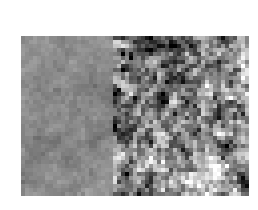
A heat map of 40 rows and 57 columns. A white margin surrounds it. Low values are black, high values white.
Average level on the scale: 50%. Ninth with the highest average: bottom right. Seam: vertical, 40% of the way across, the left part calmer. Grain: blotchy.
